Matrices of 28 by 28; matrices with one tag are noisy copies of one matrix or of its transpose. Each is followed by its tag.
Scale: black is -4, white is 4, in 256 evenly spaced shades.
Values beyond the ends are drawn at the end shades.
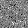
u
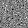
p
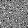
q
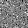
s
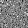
s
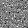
p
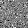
s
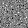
p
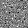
p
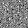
p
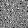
q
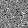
u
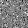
s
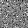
s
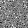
s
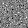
p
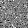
s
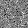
u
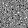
p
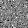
s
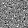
p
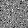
q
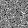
u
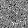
u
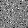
q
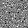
p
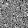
s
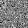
s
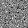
p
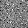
q
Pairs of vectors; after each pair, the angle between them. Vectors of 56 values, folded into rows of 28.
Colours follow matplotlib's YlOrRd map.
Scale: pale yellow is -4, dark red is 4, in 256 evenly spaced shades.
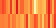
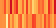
partly aligned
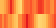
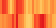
nearly opposite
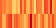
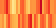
partly aligned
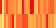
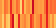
partly aligned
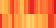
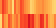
nearly opposite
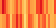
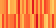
orthogonal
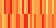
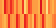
nearly parallel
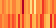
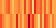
partly opposed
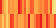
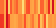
partly opposed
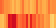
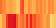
nearly parallel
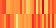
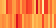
nearly opposite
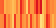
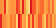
orthogonal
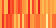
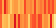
partly opposed
